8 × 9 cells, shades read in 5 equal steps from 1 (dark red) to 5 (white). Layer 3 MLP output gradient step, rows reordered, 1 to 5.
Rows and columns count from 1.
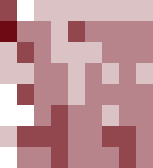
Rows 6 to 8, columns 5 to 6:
3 3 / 3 3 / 3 3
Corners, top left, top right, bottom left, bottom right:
2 4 5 3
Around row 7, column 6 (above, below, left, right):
3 3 3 2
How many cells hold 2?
12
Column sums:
30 26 24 24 27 26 26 23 26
